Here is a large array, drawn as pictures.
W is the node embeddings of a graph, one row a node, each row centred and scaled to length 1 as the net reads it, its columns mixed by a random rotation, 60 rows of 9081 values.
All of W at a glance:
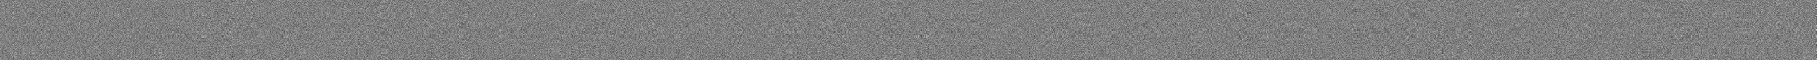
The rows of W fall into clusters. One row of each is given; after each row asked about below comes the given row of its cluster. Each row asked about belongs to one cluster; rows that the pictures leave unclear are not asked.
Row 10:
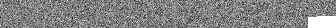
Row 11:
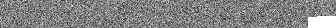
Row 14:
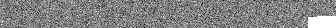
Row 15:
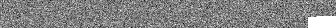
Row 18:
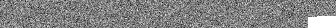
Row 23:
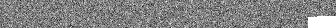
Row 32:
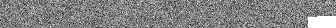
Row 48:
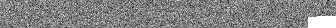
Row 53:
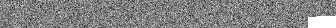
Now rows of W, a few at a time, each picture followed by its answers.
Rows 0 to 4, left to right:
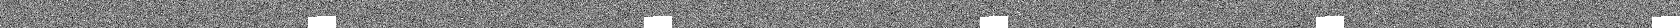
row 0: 10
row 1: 18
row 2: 23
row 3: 48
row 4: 32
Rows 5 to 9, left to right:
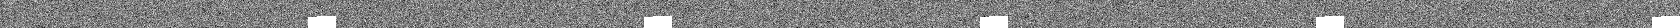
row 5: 23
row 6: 53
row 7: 14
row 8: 15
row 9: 11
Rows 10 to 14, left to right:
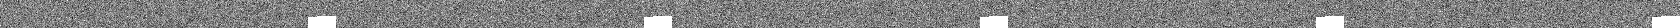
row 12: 23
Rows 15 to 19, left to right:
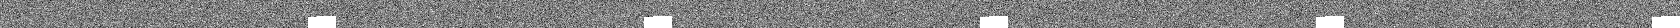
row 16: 14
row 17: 23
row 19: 32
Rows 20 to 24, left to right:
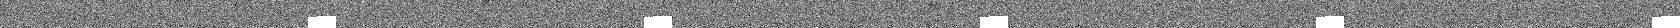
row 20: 11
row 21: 48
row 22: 10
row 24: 23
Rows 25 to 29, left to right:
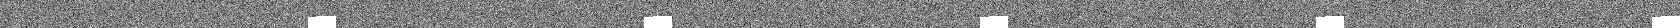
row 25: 53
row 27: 10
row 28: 32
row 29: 15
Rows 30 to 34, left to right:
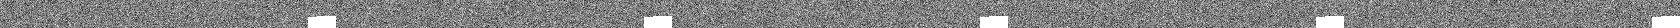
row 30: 15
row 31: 32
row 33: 11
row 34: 48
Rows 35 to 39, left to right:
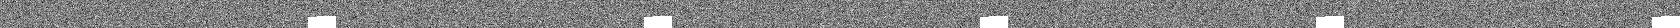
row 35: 15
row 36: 15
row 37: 15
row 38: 53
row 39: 23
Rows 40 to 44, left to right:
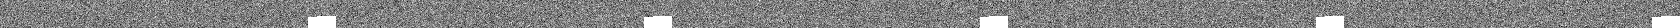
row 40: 11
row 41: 14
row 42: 10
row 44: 23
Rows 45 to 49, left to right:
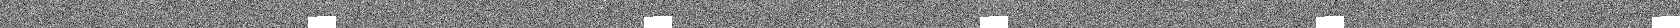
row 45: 32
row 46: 48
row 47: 11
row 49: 10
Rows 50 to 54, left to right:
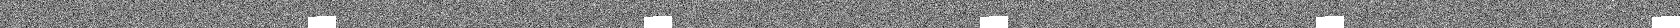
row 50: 53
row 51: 11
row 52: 18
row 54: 48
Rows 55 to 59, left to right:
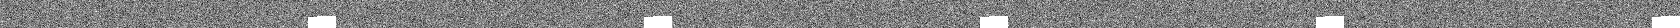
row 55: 14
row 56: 18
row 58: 10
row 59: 15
